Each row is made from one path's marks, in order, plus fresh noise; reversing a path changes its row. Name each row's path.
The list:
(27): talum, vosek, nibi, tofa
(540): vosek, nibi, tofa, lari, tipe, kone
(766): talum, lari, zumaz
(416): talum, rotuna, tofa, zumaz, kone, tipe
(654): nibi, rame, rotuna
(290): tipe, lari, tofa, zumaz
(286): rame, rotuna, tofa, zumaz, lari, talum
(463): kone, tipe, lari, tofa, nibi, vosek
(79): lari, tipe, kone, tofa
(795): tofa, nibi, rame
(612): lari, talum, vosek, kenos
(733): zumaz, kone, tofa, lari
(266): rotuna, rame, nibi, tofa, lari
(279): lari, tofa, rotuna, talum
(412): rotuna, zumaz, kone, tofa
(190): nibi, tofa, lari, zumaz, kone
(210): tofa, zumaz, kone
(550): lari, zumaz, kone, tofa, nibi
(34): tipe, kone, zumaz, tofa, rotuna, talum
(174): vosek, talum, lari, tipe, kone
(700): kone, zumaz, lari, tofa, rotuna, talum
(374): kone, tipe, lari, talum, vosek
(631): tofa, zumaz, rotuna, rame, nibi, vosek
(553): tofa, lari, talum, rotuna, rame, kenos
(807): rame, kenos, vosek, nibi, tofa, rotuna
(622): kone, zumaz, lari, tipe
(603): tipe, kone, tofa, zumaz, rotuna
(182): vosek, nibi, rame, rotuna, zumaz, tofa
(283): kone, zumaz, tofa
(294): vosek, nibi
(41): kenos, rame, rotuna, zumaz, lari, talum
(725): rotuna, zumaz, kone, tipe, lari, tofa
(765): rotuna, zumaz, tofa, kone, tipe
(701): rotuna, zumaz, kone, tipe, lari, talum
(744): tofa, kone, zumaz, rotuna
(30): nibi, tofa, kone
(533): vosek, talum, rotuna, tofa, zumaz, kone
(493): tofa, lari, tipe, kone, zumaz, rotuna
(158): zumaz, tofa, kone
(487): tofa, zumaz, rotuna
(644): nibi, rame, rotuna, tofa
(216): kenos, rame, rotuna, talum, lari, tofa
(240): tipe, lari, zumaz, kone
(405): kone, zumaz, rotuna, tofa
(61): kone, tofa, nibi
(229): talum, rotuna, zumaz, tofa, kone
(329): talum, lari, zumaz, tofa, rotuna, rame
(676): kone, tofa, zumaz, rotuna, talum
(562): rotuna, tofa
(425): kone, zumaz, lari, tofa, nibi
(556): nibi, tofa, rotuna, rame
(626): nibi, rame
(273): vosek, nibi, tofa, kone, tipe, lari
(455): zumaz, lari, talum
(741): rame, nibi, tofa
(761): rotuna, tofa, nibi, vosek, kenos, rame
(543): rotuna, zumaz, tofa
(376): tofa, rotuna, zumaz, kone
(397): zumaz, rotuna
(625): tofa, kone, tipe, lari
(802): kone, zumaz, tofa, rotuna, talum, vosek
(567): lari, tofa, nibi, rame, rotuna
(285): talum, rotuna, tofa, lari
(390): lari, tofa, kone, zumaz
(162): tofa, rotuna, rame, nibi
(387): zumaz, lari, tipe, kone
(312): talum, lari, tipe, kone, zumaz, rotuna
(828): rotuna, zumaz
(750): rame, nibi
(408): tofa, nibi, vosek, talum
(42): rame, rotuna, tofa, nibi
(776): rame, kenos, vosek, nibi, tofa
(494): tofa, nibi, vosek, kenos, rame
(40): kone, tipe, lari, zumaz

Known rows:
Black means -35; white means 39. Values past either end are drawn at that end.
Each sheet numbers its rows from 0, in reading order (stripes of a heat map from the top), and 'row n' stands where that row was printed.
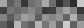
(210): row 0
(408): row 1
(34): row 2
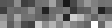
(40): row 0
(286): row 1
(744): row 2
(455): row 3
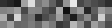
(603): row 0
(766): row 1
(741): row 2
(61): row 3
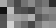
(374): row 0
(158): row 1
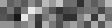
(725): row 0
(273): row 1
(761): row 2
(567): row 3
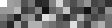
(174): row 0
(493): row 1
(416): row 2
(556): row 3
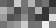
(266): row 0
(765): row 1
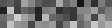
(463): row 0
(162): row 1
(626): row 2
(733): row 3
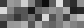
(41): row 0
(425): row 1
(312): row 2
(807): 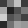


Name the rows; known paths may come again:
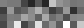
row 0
(622)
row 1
(34)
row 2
(455)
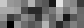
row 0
(540)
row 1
(494)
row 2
(294)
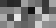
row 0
(603)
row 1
(463)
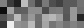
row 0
(802)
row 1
(625)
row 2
(290)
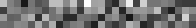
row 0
(387)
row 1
(567)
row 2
(27)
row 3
(174)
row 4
(741)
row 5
(533)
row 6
(61)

